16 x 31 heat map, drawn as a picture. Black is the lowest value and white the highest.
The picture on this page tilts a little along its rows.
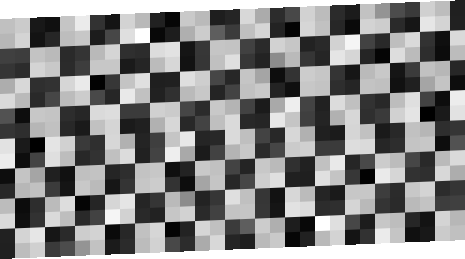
No seam splits the table. A half turn leaves it unchanged. The values fall into two levels. No single row or column stands out from its neighbours. The field is checkered. No overall slope runs across the table.
